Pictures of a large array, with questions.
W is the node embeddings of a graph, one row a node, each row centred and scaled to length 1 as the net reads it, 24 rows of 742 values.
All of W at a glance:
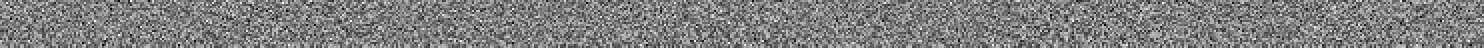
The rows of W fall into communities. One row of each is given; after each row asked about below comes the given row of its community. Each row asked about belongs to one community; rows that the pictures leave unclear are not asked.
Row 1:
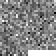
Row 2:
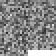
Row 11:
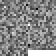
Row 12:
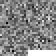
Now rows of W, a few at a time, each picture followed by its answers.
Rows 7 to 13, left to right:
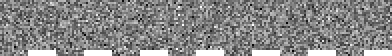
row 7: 2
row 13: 1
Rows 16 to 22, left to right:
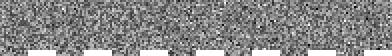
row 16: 12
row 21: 11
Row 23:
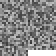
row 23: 1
